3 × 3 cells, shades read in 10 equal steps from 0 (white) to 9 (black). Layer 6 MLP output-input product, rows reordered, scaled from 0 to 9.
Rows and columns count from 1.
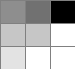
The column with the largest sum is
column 3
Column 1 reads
4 2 1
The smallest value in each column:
1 0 0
